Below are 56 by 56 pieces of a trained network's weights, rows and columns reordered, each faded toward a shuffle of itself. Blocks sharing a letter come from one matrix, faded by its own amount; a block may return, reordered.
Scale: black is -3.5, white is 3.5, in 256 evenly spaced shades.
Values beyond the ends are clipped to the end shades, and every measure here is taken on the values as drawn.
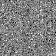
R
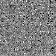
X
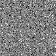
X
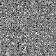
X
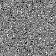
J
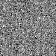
R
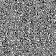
R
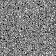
R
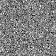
J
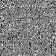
X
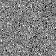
J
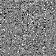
X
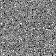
J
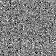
R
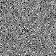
J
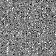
R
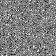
R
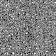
R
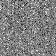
R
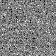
X
